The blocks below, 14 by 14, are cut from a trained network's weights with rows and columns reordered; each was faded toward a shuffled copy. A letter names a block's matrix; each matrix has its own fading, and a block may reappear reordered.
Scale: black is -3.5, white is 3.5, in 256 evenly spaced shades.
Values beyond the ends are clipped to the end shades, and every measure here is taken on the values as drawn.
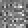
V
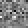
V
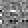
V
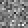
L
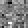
V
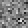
L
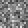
L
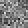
L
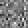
V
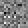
V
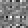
V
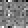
V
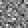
L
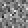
L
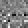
V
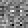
V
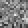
L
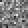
L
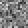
L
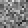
L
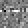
V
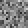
L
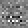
V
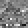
V
